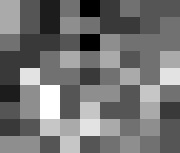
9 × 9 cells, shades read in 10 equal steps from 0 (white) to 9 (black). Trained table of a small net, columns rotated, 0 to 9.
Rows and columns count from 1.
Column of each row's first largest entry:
5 3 5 1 1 1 9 1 3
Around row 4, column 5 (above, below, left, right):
9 7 3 3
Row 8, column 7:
5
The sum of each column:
50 45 41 40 48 44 47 41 44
